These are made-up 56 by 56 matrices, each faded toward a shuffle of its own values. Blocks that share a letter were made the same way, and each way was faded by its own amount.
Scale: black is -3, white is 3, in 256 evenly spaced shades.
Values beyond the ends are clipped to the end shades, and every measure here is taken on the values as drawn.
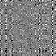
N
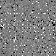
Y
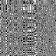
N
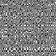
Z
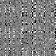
N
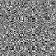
Z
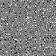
Y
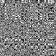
Z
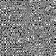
Z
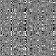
N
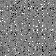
Y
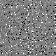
Y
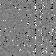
Y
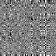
N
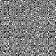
Z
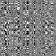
N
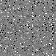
Y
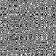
Z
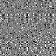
Z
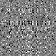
Z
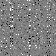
Y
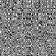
Z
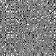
Z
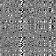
N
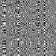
N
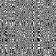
N
